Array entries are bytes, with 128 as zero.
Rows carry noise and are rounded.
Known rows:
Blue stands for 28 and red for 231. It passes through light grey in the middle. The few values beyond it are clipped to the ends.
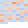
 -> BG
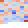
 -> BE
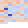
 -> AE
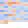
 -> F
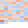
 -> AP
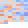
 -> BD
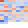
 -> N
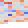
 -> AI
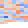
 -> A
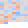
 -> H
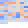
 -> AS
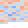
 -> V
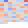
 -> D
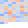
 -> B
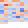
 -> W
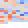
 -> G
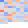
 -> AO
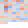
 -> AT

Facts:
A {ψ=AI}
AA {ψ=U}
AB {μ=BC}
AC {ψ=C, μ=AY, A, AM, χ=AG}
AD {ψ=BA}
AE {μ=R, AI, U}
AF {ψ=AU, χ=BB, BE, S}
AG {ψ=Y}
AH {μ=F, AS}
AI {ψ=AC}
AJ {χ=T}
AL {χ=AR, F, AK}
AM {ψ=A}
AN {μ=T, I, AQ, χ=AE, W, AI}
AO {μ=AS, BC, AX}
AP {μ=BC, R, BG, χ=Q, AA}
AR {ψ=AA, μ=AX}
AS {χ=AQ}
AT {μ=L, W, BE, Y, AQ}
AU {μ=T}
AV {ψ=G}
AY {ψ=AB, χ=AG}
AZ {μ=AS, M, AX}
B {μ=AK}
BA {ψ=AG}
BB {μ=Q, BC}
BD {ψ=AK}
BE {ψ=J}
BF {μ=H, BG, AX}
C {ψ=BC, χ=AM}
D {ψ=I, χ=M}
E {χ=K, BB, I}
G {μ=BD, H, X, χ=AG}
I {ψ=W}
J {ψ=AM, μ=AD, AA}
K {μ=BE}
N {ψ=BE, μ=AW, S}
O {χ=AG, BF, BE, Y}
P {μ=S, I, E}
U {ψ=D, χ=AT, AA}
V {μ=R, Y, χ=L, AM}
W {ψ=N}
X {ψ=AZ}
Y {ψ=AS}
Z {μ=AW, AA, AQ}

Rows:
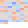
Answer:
Z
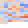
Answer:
AM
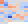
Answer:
AY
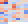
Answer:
AC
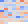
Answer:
BC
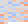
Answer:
AQ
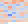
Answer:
R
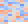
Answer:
J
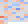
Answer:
K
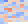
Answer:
AK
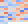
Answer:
I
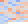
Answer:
E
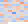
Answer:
L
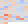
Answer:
AV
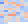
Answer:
M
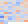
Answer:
T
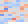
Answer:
P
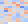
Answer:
AX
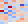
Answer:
U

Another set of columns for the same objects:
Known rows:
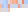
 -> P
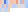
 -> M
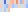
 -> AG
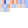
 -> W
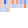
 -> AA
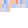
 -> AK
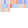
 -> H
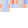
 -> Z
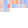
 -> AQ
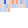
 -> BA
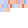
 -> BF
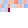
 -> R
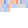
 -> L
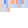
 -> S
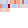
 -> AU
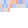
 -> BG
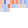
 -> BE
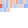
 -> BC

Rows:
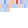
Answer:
C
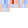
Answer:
N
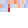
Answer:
AE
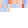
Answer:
AO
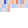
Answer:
U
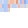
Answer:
AC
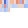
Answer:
AS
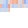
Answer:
B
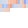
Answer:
G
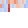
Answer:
V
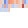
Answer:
AZ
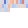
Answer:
D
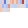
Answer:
I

